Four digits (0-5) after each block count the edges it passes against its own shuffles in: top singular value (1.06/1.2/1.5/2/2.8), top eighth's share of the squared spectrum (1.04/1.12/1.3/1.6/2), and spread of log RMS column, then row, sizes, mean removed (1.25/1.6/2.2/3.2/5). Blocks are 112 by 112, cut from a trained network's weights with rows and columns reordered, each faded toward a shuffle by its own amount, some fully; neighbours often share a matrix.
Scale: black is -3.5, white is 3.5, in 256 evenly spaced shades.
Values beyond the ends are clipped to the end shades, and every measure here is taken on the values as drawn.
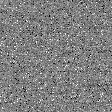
1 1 0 0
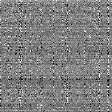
4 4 4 1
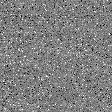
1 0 1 0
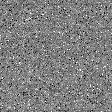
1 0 0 0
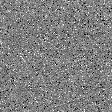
1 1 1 0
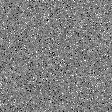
0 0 0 0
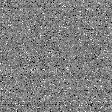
2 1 1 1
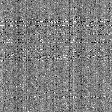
4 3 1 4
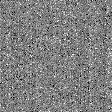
2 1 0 1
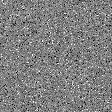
0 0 0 0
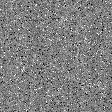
0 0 0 0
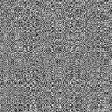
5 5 3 3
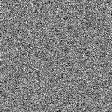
3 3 0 0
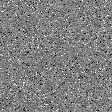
0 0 0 0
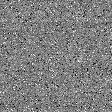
1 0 0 0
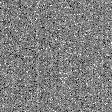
2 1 0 0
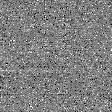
2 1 1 0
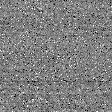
2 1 1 0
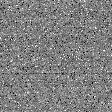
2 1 0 0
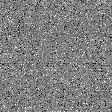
1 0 0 0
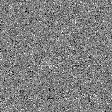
2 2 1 1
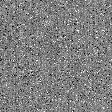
2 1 0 1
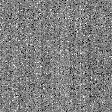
3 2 0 2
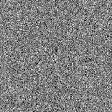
3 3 1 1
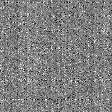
3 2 0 2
